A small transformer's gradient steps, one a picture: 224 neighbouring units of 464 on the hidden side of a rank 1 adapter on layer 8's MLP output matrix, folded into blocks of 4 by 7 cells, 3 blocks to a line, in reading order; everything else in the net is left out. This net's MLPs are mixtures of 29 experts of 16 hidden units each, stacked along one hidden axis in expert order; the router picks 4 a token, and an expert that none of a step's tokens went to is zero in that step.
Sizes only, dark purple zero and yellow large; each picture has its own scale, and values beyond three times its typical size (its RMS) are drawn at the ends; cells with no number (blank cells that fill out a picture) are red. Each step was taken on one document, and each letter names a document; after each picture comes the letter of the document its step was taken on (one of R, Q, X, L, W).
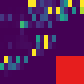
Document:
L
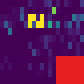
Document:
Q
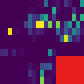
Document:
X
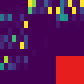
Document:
L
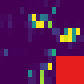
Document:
X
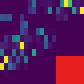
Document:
L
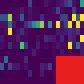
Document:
X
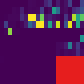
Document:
Q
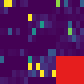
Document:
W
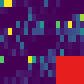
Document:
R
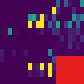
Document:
Q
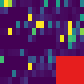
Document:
R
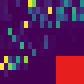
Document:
L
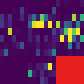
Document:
X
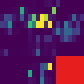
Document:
X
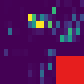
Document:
X
